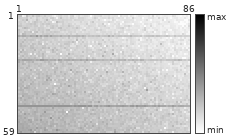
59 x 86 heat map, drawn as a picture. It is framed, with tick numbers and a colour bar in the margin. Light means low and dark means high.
Ninth with the lowest average: top right. Odd lines: rows 11, 23 and 46. Stripes: none. Mirror symmetry: none. Average level on the scale: 20%. Slope: up to the bottom left.
